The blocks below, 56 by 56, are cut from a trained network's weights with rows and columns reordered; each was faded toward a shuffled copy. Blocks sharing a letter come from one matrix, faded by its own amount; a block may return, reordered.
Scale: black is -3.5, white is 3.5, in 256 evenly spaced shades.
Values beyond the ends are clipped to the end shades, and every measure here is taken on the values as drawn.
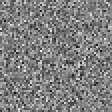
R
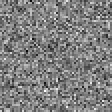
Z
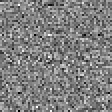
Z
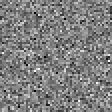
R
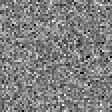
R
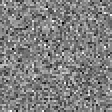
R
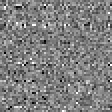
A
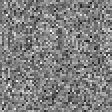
Z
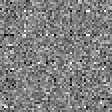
A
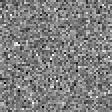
R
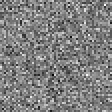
Z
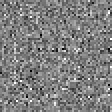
A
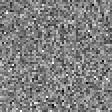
R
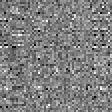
A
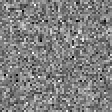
R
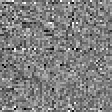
A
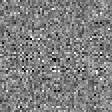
A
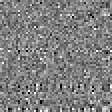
A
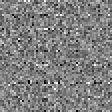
A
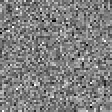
R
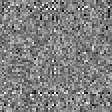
A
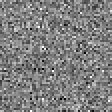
Z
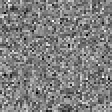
Z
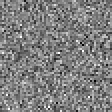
R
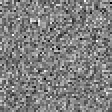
R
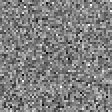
R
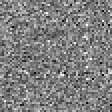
Z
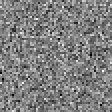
R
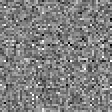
A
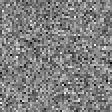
R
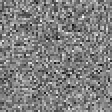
Z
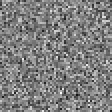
R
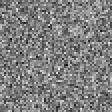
R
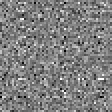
A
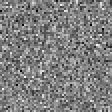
R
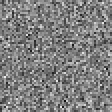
R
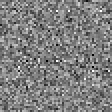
Z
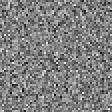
Z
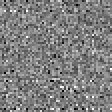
A
